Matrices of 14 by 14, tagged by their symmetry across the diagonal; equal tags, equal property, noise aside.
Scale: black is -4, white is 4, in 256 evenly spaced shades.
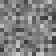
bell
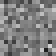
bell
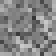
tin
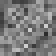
tin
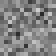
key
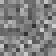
tin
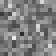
key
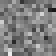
bell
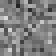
bell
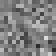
bell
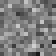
key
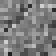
tin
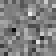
bell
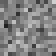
key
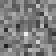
key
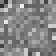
tin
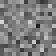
key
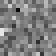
key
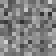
key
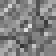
tin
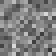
tin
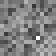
tin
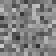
key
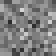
bell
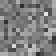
tin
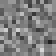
bell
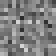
bell
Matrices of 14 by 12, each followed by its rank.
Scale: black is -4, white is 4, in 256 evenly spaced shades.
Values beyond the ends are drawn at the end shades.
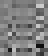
two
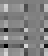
one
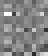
two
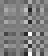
one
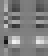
one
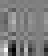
one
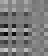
one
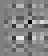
two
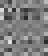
two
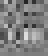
two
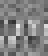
two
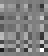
one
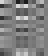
one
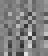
two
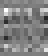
two
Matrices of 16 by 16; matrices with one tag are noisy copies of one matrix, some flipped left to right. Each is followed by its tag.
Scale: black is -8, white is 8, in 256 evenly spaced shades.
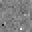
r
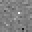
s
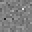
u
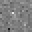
s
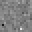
r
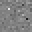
u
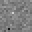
s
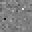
u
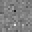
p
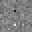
p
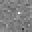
s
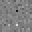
p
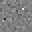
u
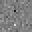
p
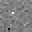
s
